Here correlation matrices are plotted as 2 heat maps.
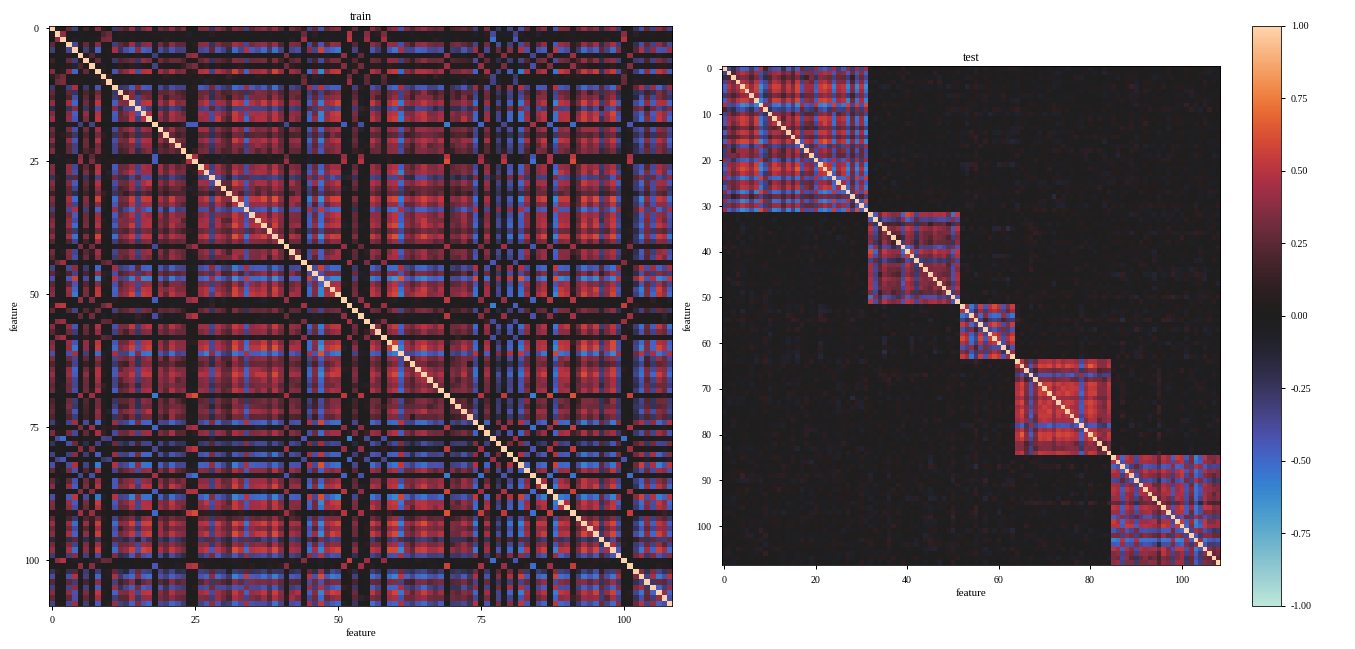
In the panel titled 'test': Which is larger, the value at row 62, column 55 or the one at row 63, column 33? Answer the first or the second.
the second
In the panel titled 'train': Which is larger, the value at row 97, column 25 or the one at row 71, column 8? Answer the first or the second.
the second
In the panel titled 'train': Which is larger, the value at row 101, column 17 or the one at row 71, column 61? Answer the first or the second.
the first
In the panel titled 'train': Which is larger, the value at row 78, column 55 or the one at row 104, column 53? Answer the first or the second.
the second
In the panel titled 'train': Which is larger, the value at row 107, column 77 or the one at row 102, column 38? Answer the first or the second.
the first
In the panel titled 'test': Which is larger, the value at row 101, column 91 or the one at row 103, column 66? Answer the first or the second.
the second
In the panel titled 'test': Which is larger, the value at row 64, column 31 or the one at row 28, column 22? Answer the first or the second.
the second
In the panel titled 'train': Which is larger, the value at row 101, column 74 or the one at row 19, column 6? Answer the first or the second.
the second
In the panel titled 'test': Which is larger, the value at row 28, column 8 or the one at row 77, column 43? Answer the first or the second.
the second
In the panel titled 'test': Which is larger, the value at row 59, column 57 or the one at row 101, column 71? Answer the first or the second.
the second
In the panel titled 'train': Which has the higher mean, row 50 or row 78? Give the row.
50
